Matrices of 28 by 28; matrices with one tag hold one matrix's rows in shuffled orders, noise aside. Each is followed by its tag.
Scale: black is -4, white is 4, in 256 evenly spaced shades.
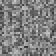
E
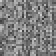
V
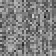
V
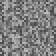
E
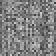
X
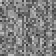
V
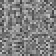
E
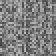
V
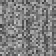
V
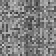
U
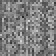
X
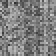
U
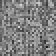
X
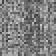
U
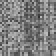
U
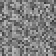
E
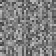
V
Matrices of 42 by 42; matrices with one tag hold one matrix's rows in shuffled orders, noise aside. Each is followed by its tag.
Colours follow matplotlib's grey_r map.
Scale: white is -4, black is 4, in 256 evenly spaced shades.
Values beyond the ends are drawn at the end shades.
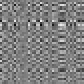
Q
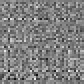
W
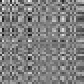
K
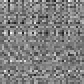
W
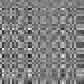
K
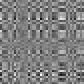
Q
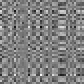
Q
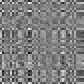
K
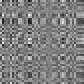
K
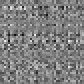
W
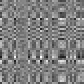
Q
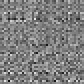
W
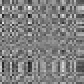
K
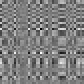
Q
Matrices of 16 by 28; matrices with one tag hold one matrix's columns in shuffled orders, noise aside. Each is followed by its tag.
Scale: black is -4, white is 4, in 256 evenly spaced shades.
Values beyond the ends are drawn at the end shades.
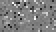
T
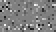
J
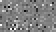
J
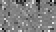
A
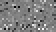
J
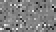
J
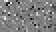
T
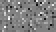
T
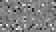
J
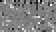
A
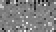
A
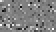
J
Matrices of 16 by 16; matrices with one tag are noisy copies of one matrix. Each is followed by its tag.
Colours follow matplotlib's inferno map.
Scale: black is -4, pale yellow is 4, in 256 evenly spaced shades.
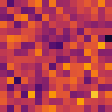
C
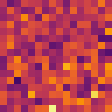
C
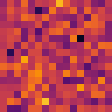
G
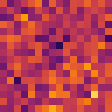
C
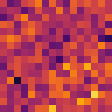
C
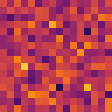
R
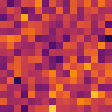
C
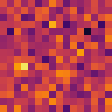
R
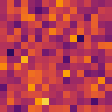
G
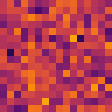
G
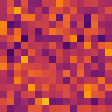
G
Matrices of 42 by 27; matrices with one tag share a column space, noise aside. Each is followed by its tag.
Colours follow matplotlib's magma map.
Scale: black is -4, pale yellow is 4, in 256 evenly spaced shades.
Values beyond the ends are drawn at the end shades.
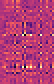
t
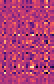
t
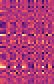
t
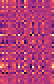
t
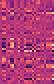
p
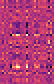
t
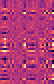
p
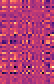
t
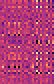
t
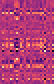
p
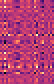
t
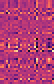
p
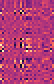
p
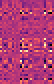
p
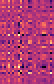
t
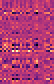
p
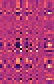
p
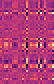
p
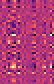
t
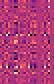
t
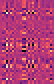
p
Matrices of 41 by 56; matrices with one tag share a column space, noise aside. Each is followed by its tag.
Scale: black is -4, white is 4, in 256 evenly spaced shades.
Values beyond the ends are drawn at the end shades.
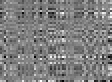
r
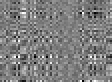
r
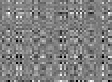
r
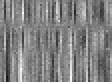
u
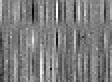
u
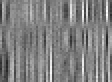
u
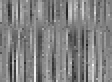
u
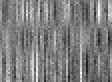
u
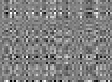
r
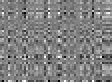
r
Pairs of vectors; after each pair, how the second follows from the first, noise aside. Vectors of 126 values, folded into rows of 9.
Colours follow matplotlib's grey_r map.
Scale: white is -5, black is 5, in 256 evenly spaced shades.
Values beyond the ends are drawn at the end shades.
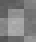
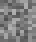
shuffled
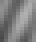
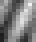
scaled up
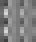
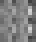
reversed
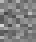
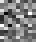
scaled up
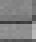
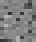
shuffled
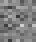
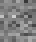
reversed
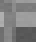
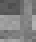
reversed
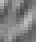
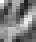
scaled up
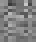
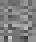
reversed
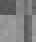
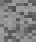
shuffled
